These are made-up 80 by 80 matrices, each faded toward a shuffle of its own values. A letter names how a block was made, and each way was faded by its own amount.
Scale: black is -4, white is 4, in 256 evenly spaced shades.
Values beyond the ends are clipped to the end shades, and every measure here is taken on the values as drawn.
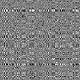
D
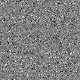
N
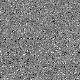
N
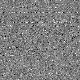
N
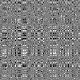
D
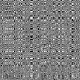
D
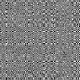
D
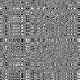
D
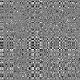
D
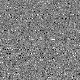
N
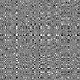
D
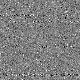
N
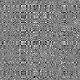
D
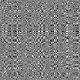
D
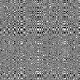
D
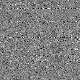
N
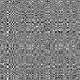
D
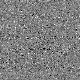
N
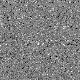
N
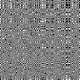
D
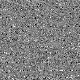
N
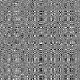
D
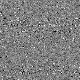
N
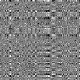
D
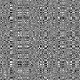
D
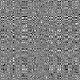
D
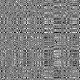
D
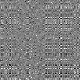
D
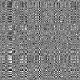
D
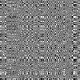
D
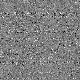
N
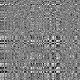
D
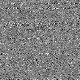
N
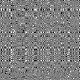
D
